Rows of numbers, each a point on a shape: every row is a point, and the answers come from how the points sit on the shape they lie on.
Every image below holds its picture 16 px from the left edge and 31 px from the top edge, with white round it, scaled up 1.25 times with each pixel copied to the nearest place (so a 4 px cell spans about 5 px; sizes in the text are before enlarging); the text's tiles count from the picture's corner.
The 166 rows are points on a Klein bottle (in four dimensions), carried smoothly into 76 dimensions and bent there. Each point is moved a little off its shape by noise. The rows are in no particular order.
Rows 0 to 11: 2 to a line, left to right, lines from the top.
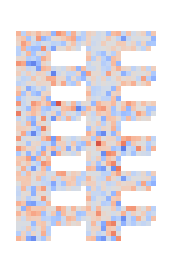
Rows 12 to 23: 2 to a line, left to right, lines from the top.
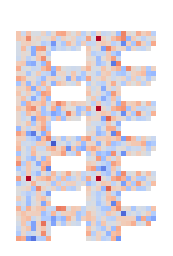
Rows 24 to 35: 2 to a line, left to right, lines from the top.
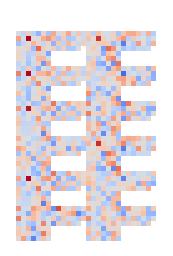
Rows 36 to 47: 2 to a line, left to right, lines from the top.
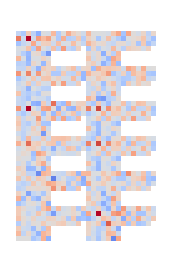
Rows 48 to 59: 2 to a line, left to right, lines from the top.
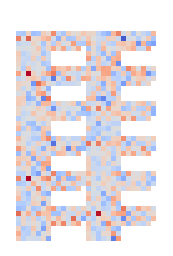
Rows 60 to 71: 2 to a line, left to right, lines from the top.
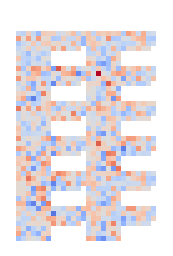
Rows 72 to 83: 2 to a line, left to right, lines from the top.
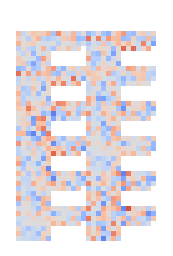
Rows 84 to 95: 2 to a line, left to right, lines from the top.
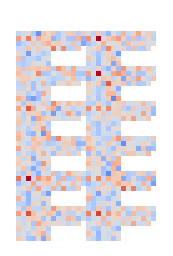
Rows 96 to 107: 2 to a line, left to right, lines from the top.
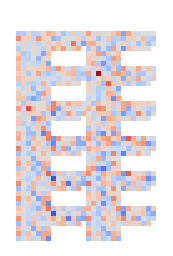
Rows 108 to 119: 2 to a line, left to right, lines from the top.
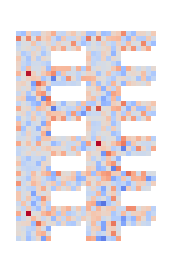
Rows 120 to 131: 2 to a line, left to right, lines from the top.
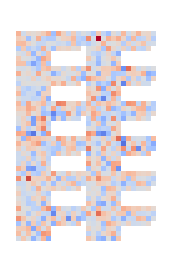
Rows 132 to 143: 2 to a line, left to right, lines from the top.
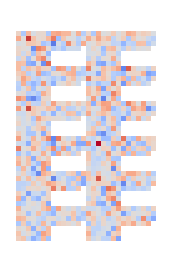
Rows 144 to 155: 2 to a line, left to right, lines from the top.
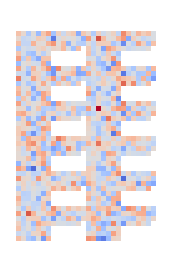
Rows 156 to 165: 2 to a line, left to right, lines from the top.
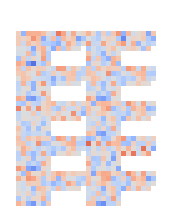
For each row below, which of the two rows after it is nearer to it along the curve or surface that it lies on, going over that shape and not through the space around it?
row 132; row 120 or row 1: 120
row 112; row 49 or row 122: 49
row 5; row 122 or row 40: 40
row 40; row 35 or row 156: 156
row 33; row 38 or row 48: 38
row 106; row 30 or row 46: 30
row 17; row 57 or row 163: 163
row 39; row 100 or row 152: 100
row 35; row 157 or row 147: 157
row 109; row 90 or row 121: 121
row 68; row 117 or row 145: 145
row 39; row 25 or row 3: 25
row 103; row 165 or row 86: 165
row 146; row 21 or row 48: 48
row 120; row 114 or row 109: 114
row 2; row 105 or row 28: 105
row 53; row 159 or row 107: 107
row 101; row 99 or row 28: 28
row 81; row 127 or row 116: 127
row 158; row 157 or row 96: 157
